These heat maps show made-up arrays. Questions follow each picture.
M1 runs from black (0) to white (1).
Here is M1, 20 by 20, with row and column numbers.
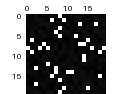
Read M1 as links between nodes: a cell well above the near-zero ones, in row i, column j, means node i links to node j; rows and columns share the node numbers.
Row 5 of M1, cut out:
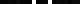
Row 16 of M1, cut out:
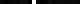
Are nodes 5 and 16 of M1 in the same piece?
yes
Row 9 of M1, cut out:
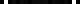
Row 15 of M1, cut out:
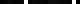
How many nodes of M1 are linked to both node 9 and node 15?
1
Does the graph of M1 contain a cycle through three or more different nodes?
yes
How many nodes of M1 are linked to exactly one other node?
9
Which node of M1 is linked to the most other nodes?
node 8
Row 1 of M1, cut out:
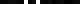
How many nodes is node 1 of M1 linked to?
2
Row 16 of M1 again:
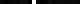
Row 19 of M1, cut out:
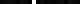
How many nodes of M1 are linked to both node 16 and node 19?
1
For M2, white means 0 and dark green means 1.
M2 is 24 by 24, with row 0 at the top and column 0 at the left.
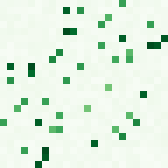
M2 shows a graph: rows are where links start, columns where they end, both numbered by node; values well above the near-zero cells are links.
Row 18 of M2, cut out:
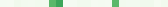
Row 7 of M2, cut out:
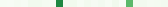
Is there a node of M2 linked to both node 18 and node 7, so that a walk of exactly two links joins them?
yes
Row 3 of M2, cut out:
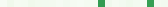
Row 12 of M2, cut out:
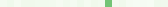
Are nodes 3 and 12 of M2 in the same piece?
no
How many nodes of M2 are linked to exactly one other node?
9
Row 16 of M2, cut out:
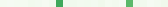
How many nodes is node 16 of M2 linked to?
2
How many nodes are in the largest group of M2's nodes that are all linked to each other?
3
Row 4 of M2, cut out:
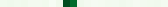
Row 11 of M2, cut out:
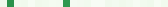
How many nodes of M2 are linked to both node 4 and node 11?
1
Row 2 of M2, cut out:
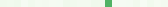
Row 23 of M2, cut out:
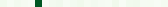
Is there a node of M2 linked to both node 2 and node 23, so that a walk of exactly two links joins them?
no
